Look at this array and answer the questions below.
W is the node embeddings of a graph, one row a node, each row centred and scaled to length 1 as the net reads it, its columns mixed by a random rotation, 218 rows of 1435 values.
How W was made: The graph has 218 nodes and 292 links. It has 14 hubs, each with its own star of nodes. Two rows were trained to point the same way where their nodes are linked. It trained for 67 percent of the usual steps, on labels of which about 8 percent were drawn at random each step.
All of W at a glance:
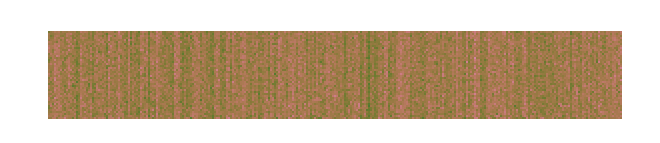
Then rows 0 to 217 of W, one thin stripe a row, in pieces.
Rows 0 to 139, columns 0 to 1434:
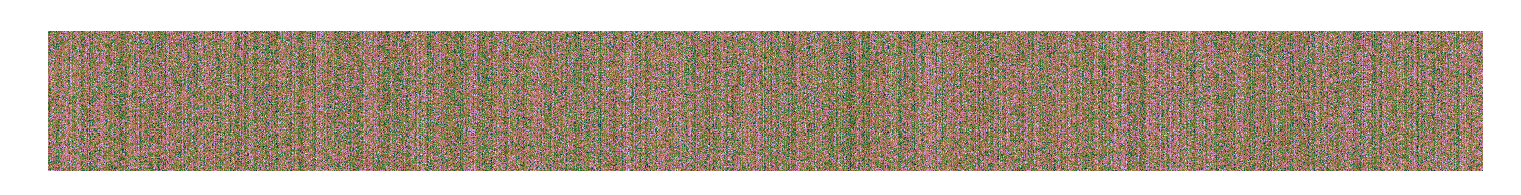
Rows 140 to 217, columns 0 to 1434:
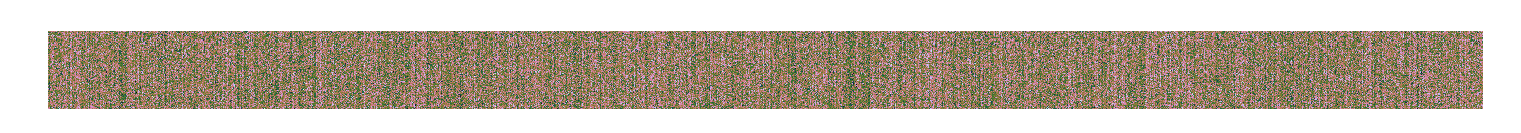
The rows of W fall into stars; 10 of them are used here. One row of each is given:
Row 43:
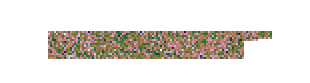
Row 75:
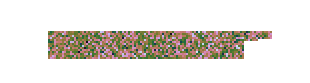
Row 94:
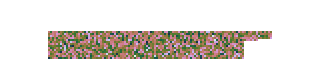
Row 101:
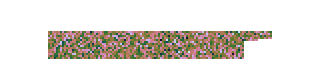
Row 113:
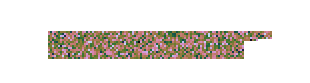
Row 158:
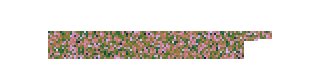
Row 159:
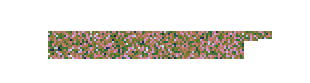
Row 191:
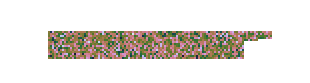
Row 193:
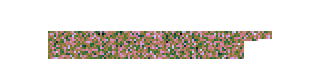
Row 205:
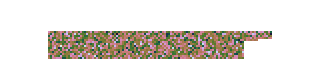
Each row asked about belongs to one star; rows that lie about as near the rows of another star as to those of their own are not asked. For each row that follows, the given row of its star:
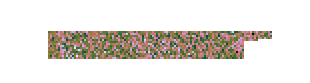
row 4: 191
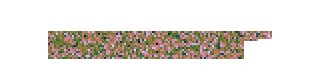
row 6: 113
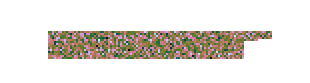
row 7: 205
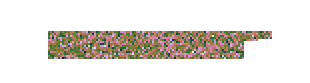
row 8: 43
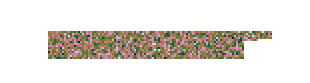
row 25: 205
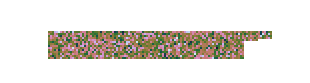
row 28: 159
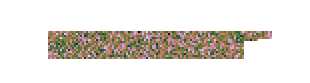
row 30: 113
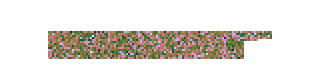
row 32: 158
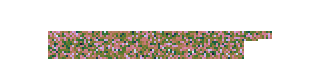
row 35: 159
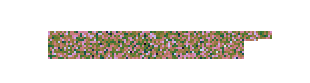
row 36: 43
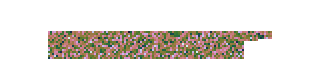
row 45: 75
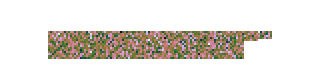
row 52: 193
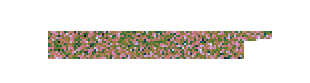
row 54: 193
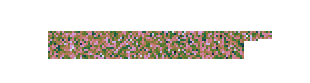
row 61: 159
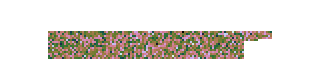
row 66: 113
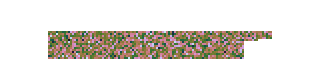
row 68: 191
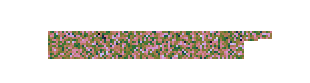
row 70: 113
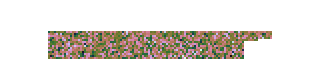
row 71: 191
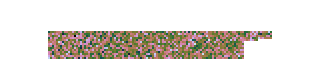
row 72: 158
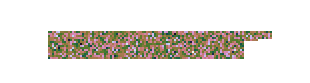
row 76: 159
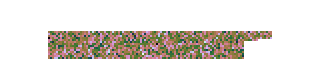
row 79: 113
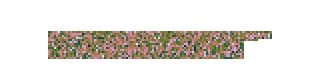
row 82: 159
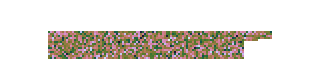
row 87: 205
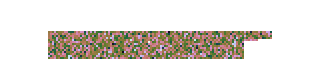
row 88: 43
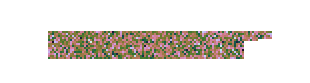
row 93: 75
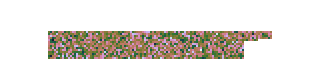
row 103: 191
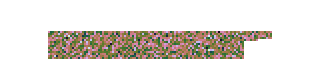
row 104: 205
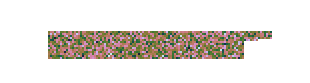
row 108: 101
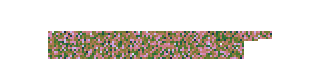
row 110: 193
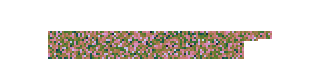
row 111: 94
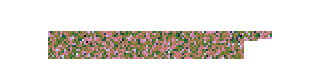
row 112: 113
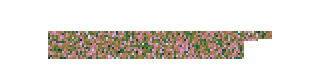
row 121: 43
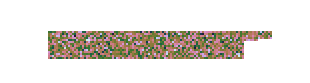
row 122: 94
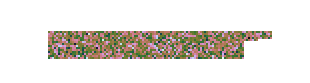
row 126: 191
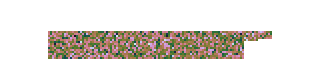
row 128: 205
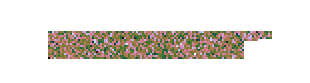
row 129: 159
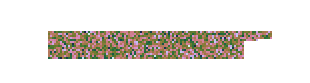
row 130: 94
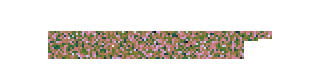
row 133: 113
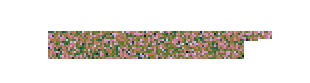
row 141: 158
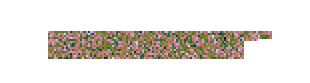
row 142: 94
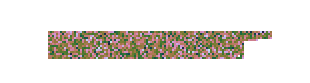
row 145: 101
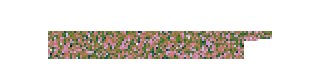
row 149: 94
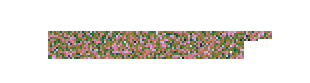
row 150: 205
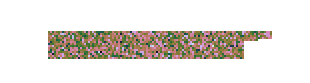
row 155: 113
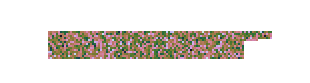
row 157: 101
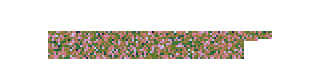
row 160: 159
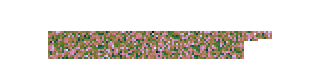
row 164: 113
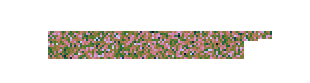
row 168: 205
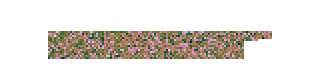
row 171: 159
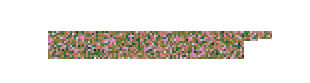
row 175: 158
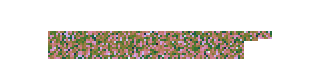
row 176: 113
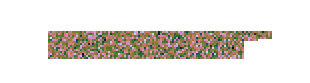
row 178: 101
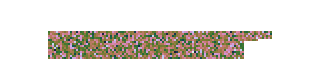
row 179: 159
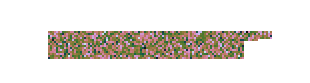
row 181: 101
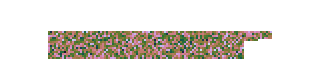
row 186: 191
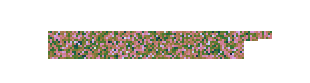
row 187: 159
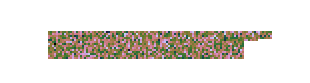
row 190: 205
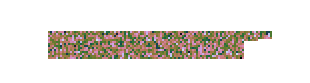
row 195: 193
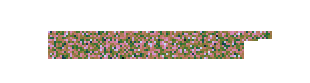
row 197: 205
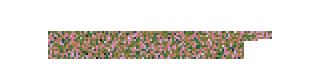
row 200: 158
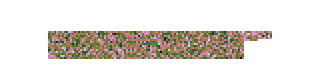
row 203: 193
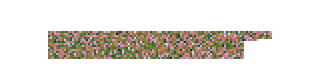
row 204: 101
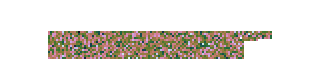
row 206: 193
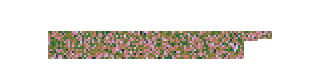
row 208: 205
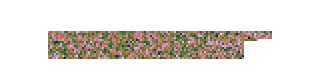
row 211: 193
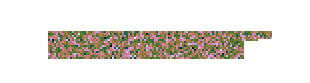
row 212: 75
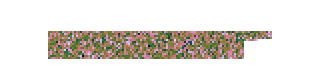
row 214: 101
